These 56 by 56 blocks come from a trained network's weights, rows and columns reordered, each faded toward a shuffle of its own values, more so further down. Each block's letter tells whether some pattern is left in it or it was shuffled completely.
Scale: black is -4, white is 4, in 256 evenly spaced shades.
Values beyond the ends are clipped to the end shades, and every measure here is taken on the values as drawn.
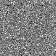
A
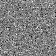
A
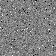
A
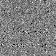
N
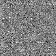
N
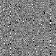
N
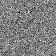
A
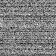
N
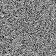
A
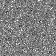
A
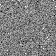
A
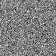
A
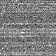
N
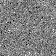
A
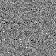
N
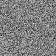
A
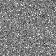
A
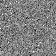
A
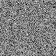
A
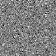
N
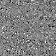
N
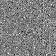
N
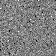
A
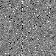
N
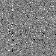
N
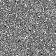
A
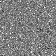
A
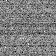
N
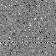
N
